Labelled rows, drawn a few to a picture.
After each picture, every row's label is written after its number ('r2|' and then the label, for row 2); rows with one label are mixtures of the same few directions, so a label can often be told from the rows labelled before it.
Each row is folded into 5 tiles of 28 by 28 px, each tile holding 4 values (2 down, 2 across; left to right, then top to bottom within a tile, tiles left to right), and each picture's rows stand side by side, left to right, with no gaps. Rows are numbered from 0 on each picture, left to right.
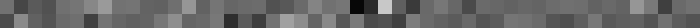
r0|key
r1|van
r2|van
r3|van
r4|van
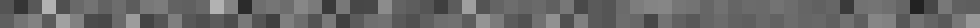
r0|van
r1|van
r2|van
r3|van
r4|key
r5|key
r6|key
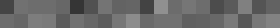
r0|key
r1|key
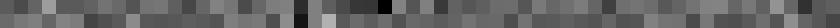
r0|van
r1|van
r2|key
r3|key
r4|van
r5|key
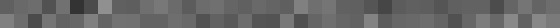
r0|van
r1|van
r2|key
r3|van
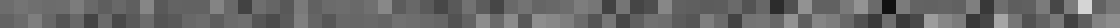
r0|van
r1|key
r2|key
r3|van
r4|van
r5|van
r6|van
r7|key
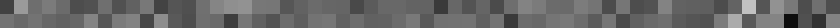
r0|key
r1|key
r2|key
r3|key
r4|van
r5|van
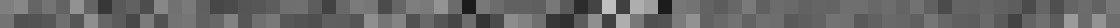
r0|key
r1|key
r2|van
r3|van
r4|van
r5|van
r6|key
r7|van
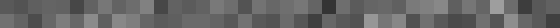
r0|van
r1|key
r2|van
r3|key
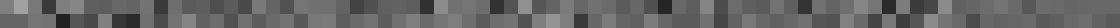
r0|van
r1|key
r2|key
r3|key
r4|key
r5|key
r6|van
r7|van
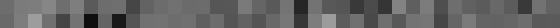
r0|van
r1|van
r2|key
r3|key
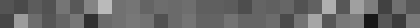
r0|key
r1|key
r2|van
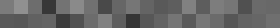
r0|van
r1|van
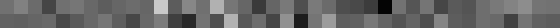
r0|van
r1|key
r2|key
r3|key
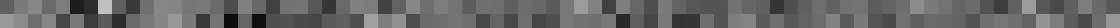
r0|van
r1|van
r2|van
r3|van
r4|van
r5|key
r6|key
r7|van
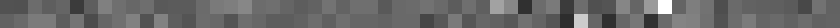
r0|key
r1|key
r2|van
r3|van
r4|key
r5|key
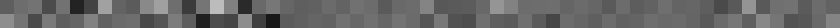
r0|van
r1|van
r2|van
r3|key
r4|van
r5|van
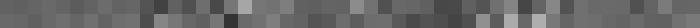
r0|van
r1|key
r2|key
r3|van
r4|key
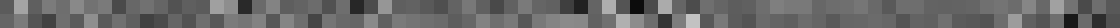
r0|key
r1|van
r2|van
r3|van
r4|van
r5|key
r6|van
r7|van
